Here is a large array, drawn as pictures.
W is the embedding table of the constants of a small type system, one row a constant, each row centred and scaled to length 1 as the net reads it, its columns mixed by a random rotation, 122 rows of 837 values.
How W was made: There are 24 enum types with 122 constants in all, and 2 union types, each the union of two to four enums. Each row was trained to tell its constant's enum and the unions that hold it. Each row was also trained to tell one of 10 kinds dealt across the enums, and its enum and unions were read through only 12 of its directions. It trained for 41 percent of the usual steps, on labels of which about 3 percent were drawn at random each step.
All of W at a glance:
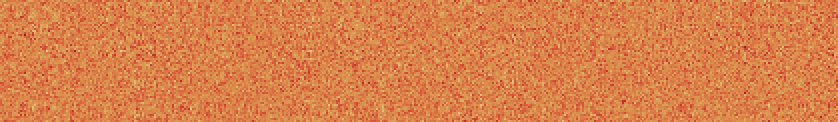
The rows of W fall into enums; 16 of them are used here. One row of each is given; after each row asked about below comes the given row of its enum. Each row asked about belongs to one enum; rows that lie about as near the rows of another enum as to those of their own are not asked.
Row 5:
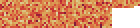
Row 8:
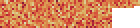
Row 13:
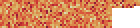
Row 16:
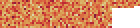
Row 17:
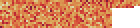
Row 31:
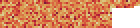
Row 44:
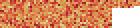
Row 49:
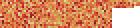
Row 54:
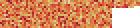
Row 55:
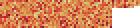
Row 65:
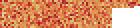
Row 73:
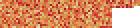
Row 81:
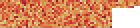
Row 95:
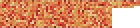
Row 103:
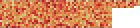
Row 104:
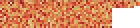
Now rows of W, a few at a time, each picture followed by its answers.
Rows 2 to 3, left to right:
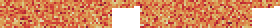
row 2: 54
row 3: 8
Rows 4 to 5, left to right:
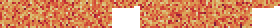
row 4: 16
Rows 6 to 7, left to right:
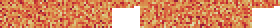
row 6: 104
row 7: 13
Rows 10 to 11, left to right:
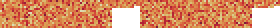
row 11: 54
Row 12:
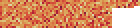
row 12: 55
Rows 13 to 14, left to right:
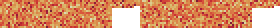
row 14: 55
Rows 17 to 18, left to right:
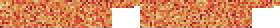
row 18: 73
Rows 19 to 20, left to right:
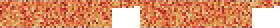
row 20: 104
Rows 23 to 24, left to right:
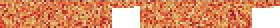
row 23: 5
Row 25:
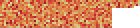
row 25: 31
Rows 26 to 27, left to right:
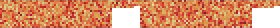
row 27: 5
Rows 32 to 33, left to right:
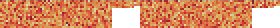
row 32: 44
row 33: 13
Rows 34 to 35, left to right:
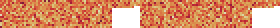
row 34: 81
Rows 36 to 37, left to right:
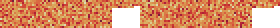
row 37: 5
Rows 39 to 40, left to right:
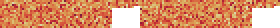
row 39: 55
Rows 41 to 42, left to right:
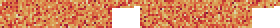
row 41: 73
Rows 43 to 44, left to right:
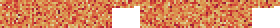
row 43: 73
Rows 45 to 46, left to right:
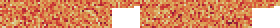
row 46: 8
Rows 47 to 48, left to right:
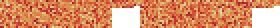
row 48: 54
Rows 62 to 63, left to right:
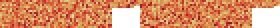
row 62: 49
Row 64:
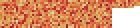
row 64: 8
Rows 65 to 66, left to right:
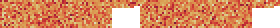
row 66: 54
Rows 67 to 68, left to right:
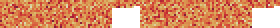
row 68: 104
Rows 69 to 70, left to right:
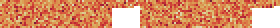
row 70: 81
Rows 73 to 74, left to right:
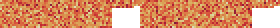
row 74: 54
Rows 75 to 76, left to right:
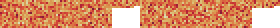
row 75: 44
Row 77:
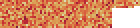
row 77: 49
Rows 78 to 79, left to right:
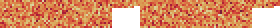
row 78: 5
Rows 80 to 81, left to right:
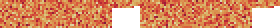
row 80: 5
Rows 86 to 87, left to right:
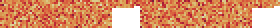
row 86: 65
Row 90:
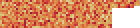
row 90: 49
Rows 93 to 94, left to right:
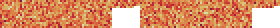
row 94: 104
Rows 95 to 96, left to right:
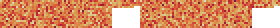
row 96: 73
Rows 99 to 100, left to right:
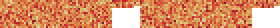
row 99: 55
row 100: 49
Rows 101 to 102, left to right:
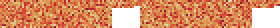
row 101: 13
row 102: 17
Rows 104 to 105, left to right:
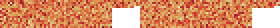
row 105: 16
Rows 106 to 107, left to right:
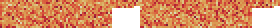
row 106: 55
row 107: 73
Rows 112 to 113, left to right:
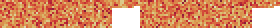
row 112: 81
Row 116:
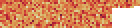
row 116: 81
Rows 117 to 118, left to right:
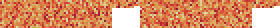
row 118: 104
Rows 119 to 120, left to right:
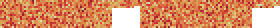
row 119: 44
